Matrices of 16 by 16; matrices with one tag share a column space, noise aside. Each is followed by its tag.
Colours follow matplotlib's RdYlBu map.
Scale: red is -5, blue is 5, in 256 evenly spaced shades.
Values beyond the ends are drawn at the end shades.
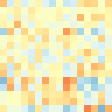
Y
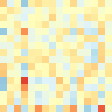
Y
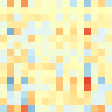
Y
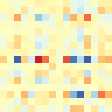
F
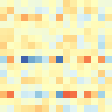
F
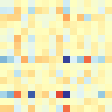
F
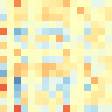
Y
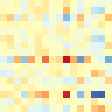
F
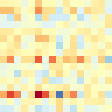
F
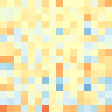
Y
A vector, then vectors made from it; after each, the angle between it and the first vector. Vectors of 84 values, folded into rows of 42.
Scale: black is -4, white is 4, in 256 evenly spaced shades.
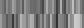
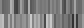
orthogonal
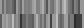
nearly opposite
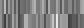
partly opposed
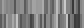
nearly opposite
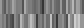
nearly parallel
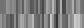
nearly parallel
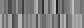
partly aligned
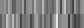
nearly opposite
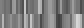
partly aligned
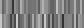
orthogonal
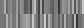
orthogonal
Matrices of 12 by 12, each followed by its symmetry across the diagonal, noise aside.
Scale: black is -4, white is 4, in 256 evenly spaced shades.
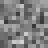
antisymmetric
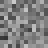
neither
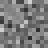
symmetric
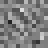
antisymmetric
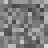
neither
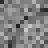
symmetric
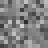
antisymmetric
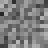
symmetric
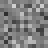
antisymmetric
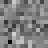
neither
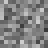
neither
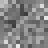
symmetric
